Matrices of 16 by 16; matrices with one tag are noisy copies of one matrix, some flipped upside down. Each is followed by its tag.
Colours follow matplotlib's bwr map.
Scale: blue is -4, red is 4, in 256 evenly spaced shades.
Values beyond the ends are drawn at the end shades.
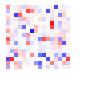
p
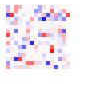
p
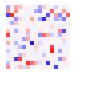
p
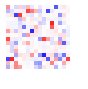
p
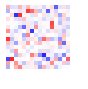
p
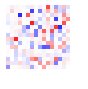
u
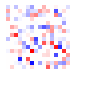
u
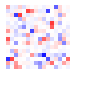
p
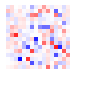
u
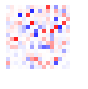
u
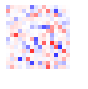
u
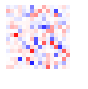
u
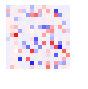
u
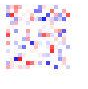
p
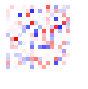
u
